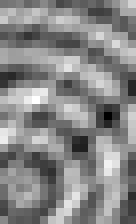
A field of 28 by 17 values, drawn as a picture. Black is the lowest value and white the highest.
Ninth with the highest average: middle left. Average level on the scale: 50%. Odd rows or columns: none. Rings: centred on the bottom left. Mirror symmetry: none. Slope: none.
